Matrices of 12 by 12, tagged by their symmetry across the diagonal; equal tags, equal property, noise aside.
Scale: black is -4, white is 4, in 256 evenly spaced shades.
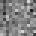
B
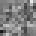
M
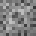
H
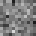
B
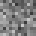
M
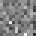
B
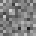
H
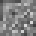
H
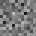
H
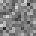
H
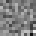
M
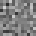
M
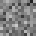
B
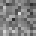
M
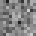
B
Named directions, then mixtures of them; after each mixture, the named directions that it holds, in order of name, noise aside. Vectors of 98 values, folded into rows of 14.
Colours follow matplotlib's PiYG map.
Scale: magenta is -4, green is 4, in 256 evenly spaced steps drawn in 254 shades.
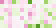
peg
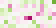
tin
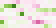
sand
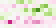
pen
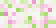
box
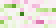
sand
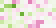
peg, sand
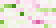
sand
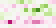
pen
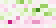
pen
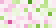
peg, pen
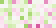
peg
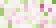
box, tin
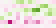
pen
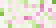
box, tin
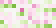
peg, sand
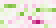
pen, sand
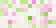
box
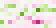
pen, sand
